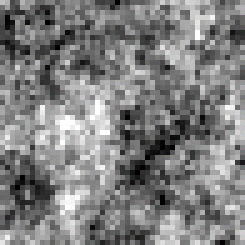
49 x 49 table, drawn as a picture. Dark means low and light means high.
Histogram: bell-shaped. Mirror symmetry: none. Grain: blotchy. Ninth with the highest average: middle left.
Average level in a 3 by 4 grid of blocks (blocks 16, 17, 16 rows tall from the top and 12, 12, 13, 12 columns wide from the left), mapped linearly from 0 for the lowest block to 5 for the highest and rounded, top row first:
0122 | 3502 | 1313
